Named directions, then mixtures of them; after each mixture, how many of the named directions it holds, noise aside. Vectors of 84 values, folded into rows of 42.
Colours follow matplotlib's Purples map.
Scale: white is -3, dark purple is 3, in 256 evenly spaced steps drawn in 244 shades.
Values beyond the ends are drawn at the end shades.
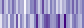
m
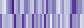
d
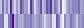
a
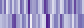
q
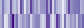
three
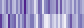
two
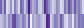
one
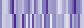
two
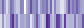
three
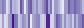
three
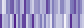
two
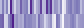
one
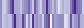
two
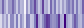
one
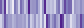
three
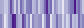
three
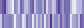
one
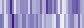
two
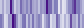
three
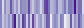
three
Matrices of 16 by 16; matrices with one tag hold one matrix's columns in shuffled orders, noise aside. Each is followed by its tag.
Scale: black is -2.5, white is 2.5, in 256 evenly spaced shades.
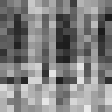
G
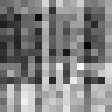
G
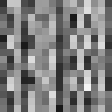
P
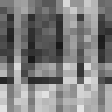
G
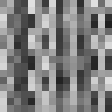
P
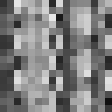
P
